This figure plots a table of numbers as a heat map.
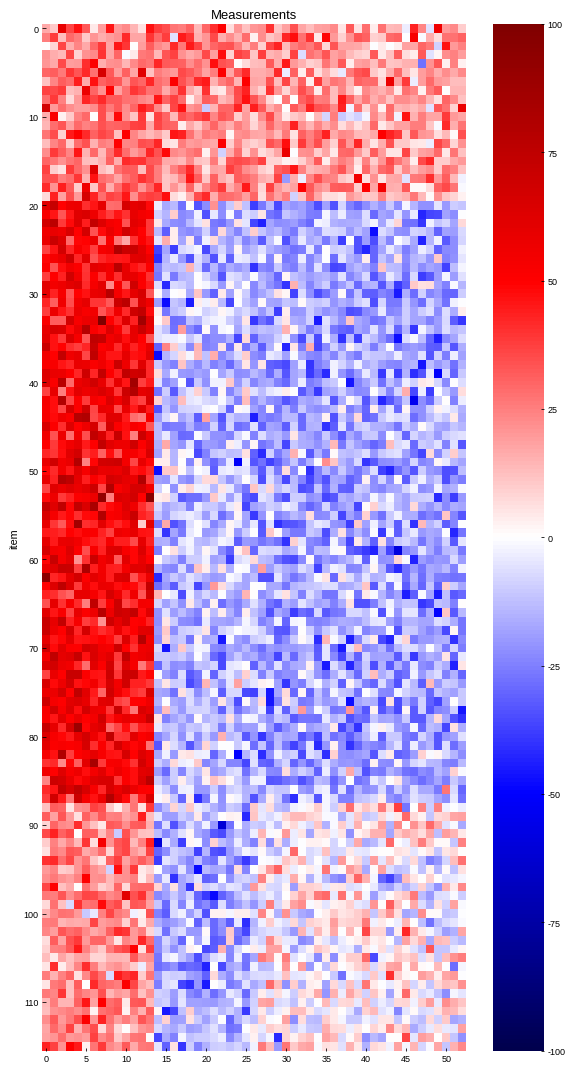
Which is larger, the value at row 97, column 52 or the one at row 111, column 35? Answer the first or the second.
the first
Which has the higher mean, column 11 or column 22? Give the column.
11
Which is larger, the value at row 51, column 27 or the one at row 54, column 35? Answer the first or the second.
the second
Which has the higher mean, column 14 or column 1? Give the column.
1
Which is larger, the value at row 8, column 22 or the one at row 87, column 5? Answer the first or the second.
the second
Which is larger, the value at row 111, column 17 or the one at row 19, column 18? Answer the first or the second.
the second
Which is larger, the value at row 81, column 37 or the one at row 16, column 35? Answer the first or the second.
the second
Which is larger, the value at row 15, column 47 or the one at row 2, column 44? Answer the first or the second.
the first
